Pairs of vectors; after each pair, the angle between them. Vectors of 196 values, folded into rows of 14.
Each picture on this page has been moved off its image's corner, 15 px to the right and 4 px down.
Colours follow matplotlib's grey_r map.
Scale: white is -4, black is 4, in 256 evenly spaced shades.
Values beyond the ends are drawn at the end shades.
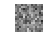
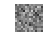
orthogonal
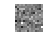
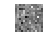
partly opposed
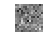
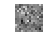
nearly opposite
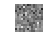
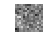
partly aligned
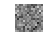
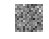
nearly parallel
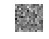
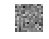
orthogonal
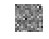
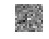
partly aligned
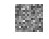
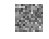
partly opposed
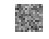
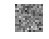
nearly opposite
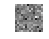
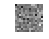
orthogonal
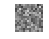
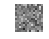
partly aligned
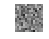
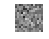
orthogonal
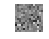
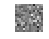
nearly opposite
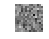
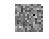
nearly parallel
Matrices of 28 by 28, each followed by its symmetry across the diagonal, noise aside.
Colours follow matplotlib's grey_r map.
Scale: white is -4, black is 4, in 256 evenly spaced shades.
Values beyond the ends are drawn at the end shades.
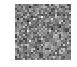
symmetric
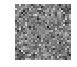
symmetric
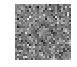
symmetric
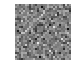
symmetric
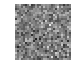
antisymmetric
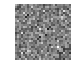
symmetric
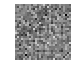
symmetric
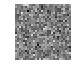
neither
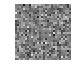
antisymmetric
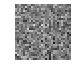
neither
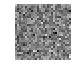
neither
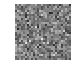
neither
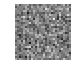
antisymmetric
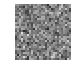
neither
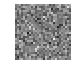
antisymmetric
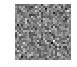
antisymmetric
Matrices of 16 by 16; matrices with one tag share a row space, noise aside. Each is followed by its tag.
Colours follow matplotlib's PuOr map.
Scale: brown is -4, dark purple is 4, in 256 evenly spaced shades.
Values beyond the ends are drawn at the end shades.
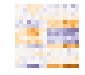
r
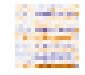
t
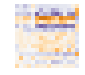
t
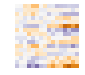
r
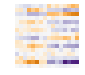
r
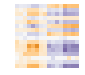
r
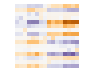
r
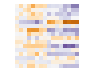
r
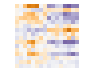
r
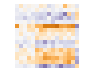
t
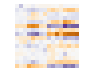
r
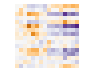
r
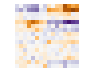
r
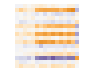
t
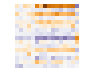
t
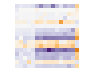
t
